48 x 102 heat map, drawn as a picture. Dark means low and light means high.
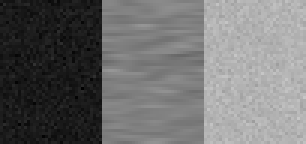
It is made of 1 by 3 panels. Panel 1,1: very low, fine-grained, faint in contrast. Panel 1,2: middling, streaked across, faint in contrast. Panel 1,3: high, fine-grained, faint in contrast.
